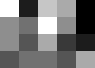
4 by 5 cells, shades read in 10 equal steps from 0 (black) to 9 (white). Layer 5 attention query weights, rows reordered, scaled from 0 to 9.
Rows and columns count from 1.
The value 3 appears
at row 3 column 2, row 4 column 1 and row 4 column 4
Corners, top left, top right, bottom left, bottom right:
9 0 3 6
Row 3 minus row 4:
2 -1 2 -1 -5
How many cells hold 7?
1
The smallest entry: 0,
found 2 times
